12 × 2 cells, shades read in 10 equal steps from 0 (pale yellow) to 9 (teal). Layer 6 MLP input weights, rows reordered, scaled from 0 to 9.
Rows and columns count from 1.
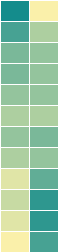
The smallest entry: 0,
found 2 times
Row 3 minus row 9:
4 -2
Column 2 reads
0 3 4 4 4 3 5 4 6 8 8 7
